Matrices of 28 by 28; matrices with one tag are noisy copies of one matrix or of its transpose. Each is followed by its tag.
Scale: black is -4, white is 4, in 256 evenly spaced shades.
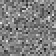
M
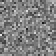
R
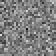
R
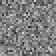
R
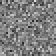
R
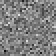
M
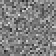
M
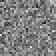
R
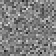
M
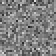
R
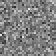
R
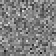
M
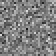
R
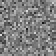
R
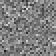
M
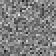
M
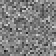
M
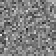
R
